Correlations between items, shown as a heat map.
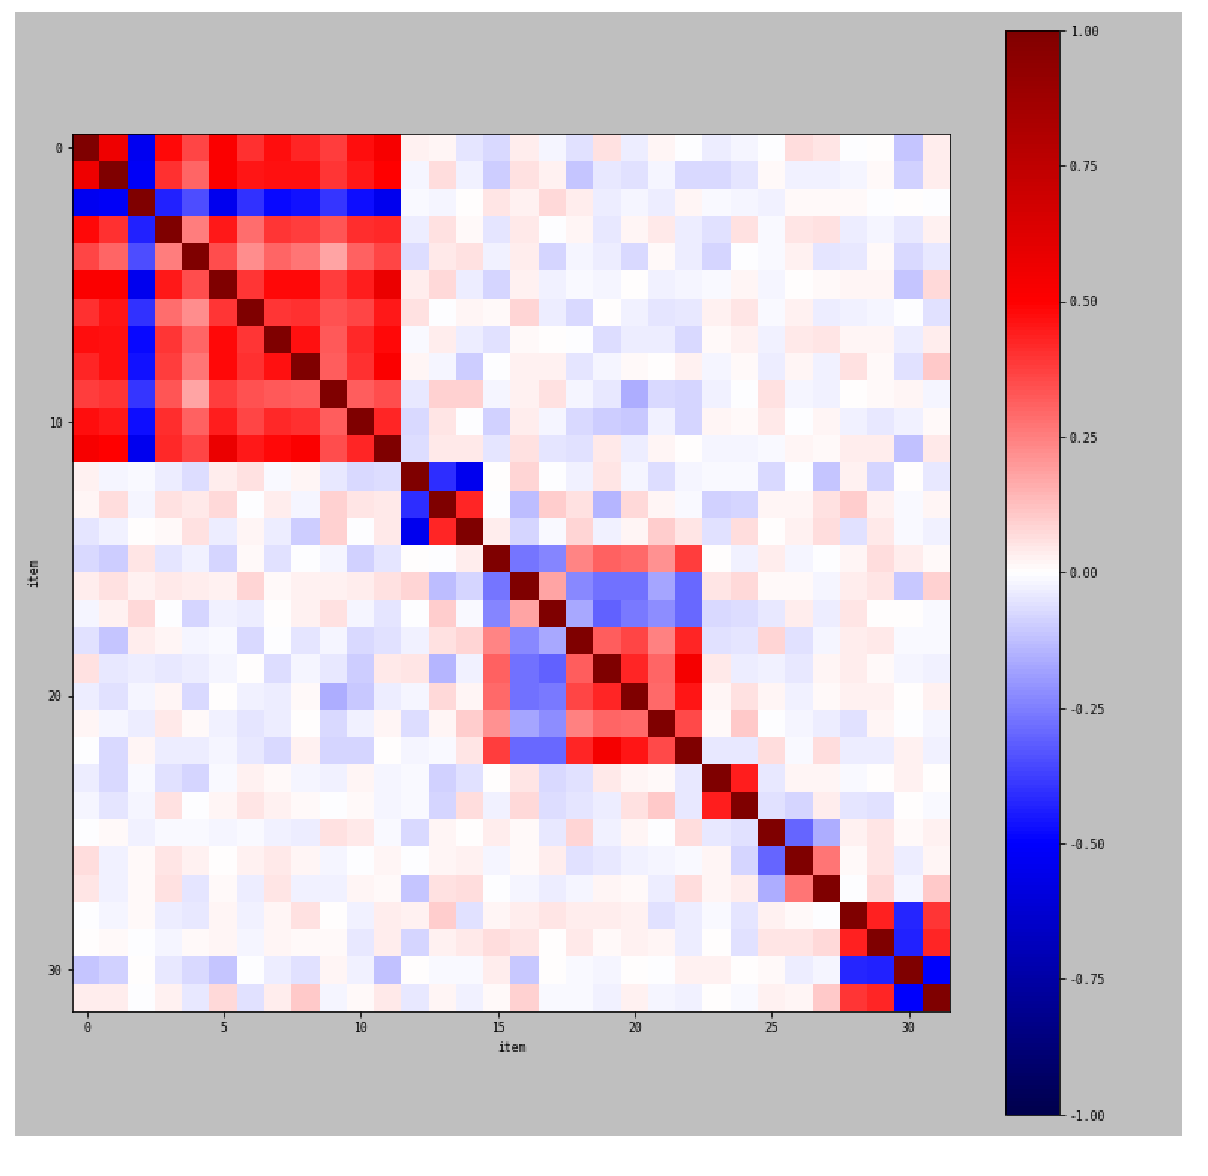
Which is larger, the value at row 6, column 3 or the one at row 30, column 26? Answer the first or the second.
the first
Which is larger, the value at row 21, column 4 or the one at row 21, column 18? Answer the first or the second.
the second
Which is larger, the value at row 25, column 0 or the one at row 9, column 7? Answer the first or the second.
the second
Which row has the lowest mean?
2
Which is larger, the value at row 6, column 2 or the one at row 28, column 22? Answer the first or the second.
the second
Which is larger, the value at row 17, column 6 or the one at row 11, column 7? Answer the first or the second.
the second
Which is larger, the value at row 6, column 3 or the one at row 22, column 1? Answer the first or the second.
the first
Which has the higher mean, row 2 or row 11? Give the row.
11
